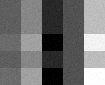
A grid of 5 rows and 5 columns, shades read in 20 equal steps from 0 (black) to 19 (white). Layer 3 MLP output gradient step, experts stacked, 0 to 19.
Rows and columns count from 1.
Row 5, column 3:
0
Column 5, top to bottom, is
14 14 18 14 19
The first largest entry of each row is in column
5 5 5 5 5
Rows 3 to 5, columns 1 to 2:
8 12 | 7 10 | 8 12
